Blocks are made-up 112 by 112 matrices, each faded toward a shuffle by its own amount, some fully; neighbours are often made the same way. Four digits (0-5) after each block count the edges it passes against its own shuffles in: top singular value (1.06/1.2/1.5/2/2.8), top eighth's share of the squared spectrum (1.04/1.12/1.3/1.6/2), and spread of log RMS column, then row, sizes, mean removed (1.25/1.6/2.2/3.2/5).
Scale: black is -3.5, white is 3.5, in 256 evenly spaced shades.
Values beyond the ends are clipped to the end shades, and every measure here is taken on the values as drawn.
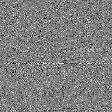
4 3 1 2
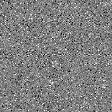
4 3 1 2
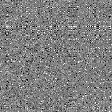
4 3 2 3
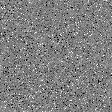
2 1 0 0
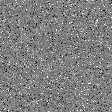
0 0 0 0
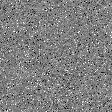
0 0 0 0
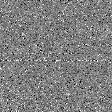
1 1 0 2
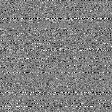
2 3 0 4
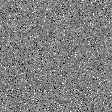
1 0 0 0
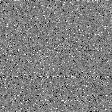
1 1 0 2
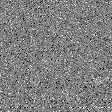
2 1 0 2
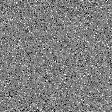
0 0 0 1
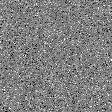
0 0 0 0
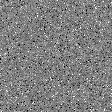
0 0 0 0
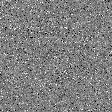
0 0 0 1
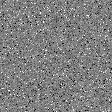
0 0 0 0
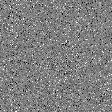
3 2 1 0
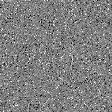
3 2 1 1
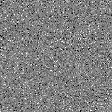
4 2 1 1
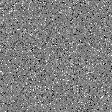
3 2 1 1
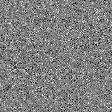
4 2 0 1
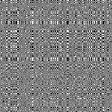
5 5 4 4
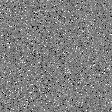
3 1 0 0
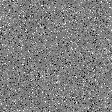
2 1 0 0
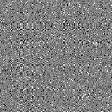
5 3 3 3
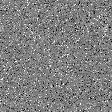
2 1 0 0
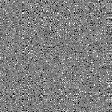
4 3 2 2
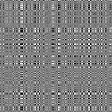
5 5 5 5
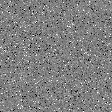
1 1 0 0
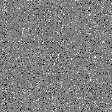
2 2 2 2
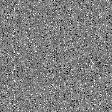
0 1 3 0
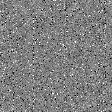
1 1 2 0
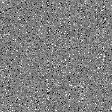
1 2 2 0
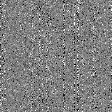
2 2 3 0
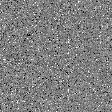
0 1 1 0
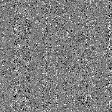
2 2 3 0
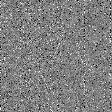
1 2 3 0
